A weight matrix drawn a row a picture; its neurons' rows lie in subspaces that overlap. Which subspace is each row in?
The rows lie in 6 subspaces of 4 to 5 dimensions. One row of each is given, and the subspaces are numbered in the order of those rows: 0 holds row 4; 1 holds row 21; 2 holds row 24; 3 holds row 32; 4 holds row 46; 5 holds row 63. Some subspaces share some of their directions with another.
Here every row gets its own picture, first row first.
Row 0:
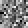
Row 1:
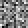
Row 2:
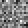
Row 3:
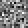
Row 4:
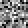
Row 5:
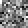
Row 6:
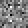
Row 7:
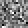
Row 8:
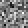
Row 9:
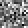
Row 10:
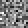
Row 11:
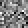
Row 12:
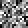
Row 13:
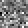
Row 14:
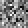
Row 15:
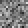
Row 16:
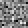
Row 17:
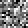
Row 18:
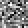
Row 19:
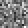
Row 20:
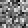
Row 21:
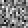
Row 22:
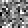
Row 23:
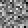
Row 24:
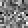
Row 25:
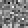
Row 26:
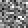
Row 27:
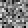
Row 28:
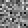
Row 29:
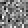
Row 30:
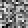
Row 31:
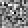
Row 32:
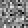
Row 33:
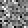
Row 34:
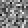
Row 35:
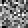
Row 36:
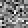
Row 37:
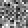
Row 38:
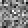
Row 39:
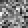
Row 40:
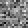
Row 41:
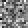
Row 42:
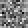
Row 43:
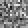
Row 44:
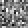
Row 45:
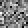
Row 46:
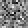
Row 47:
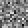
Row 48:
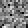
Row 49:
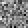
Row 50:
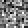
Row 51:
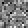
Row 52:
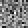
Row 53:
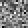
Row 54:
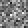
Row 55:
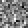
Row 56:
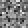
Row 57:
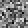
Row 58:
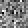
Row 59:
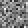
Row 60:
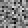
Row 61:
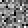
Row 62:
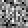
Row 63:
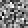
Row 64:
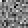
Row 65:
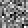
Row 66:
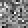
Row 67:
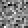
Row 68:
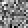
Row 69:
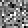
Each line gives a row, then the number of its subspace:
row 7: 4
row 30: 1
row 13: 2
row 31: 3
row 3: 5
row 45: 2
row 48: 3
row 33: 4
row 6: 3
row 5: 2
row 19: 3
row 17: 0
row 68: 5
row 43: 3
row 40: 0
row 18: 3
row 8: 5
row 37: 1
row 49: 5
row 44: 1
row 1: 1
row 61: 0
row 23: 4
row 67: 3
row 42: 0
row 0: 2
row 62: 1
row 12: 2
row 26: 4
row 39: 2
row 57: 5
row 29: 5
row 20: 0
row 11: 2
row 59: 4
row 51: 5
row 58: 1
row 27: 4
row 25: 5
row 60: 1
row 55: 3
